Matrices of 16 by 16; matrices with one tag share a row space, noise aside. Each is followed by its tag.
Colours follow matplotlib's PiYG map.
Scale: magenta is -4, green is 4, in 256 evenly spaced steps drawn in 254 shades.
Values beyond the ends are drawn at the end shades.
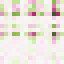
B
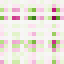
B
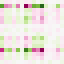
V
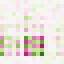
V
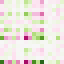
V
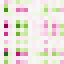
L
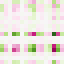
B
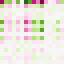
V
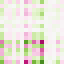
V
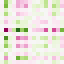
L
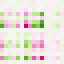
V
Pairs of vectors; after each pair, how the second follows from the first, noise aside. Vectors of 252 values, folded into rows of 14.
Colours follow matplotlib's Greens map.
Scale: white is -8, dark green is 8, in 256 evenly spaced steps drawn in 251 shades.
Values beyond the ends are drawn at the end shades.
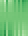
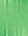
shrunk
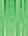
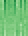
copied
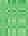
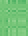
shrunk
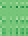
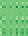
copied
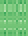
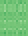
shrunk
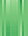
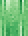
scaled up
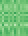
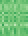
copied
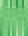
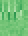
wrapped around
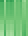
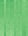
shrunk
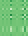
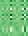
scaled up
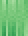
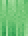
copied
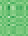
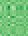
copied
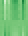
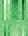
scaled up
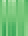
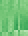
wrapped around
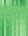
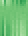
copied
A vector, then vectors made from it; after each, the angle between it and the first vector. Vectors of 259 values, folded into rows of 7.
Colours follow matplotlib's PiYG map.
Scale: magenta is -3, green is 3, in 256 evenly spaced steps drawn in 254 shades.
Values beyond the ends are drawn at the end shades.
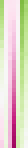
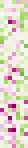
partly aligned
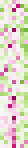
partly aligned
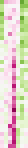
nearly parallel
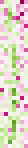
partly opposed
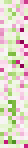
partly opposed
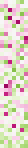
orthogonal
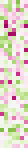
orthogonal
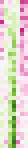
nearly opposite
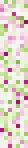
orthogonal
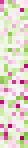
orthogonal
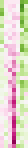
nearly parallel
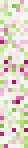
orthogonal
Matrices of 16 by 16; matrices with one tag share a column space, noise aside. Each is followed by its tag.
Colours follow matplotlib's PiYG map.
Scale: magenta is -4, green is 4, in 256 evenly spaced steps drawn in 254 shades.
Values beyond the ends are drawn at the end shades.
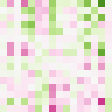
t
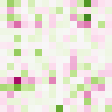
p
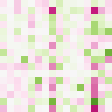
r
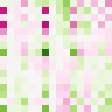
t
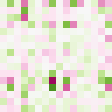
p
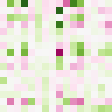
t
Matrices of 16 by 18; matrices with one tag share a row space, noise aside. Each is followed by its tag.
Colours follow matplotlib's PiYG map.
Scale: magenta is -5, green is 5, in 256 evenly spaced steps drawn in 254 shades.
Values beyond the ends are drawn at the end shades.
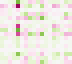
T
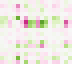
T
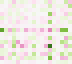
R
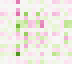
T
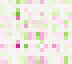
T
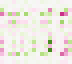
R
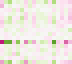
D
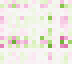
R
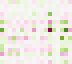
R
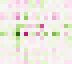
T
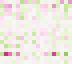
D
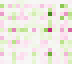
R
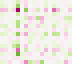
T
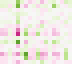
T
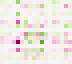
T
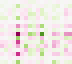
T
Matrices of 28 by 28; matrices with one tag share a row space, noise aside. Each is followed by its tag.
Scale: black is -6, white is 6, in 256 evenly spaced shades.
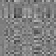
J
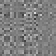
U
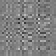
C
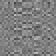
J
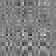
C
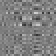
J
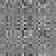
C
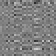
J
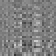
J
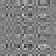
C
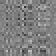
C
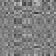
J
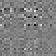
U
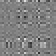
C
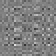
J
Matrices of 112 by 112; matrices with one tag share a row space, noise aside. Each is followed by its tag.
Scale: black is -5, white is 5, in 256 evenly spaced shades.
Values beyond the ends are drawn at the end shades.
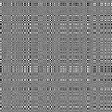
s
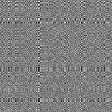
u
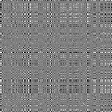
s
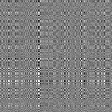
u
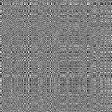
s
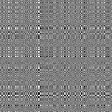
u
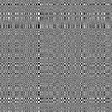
u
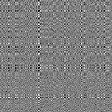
u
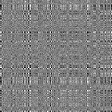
s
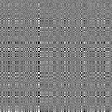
u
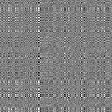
u
